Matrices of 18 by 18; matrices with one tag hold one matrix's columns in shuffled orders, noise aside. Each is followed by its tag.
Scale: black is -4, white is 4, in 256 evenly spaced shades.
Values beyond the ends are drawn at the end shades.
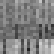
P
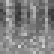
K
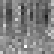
K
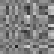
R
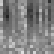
K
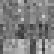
P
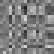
R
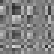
R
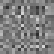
R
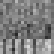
P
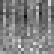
K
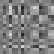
R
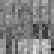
P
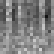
K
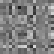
R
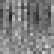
K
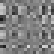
R
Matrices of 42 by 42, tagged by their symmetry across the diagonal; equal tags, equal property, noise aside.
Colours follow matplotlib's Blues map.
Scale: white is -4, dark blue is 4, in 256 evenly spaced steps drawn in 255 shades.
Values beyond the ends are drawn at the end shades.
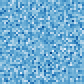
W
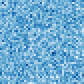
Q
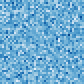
W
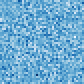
W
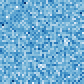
Q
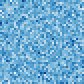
Q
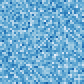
Q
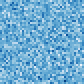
W
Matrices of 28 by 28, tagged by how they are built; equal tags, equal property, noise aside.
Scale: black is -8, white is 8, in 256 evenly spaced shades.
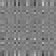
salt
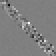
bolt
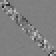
bolt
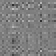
salt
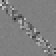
bolt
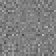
salt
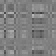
salt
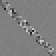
bolt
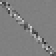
bolt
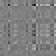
salt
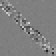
bolt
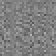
salt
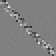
bolt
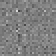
salt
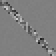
bolt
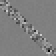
bolt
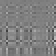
salt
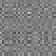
salt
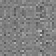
salt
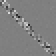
bolt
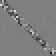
bolt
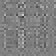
salt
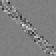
bolt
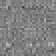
salt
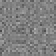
salt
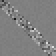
bolt
